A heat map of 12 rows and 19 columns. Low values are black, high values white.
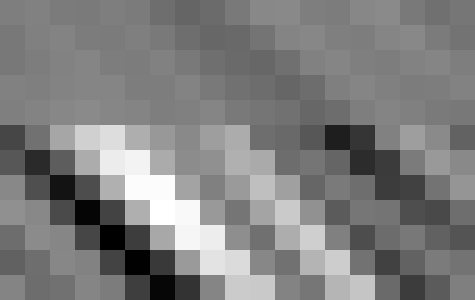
Overall the values sit about 50% of the way up the scale. The top left is the smoothest part. The bottom middle is the ninth with the highest average. The top part is calmer, up to a seam about 40% of the way down. The grain runs diagonally down to the right.
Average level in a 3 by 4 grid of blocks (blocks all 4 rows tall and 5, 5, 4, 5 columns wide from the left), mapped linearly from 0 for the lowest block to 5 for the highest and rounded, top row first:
2 1 2 2 / 2 5 1 1 / 0 4 4 0
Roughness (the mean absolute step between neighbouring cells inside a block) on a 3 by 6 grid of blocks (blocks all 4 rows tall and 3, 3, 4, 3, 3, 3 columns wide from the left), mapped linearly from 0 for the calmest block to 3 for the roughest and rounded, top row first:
0 0 0 0 0 0 / 2 2 1 1 2 1 / 1 3 3 2 2 1
